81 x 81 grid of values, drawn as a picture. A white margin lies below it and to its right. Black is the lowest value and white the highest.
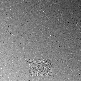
The halves do not mirror each other. There is an overall slope up to the bottom left. On average the colour sits 50% of the way up the scale. The top right is the ninth with the lowest average. No row or column stands out. The ninth with the highest average is the bottom left. An odd patch, rougher than its surroundings, sits in the bottom middle.
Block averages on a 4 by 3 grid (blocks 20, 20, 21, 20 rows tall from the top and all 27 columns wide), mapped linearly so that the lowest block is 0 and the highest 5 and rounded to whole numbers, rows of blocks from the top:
2 1 0 | 3 2 1 | 4 3 2 | 5 4 3
